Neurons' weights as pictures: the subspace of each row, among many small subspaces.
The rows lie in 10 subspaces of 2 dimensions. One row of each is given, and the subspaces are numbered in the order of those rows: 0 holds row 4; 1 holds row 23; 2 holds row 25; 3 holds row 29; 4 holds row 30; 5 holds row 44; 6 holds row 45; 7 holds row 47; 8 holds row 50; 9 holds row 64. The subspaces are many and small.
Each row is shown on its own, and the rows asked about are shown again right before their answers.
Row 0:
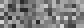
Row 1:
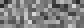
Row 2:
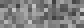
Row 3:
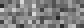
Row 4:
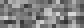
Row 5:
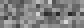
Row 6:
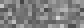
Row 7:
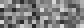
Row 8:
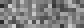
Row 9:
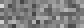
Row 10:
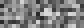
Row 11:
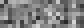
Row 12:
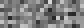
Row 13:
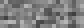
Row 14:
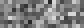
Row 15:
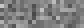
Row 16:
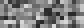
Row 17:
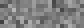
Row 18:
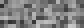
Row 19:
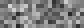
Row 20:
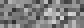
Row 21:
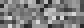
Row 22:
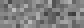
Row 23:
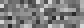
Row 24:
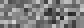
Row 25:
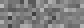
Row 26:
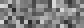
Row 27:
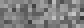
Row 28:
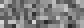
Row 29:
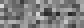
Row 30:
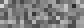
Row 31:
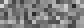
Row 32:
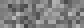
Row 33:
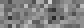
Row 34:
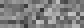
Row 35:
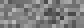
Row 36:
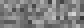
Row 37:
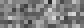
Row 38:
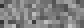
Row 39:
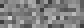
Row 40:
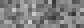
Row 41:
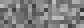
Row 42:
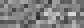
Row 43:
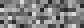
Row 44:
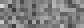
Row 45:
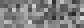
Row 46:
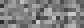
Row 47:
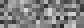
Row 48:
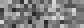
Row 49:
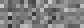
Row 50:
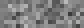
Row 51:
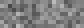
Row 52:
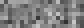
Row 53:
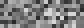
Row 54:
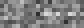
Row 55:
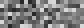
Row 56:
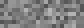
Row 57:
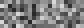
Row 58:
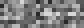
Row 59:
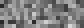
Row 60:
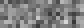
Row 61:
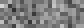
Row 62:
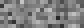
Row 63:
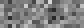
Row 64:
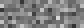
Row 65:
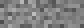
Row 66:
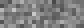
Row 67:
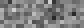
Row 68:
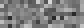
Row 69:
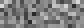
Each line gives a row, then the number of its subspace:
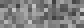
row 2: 6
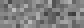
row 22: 5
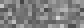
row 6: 6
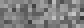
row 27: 6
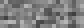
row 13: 0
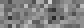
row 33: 2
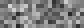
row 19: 8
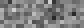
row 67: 1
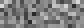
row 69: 4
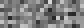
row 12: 9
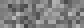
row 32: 8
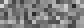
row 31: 4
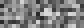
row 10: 3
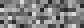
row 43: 9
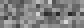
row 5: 3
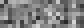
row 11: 4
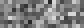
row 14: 9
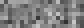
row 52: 4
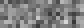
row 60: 4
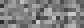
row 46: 5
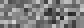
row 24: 7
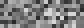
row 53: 7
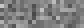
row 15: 8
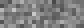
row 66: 1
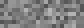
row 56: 7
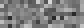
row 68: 1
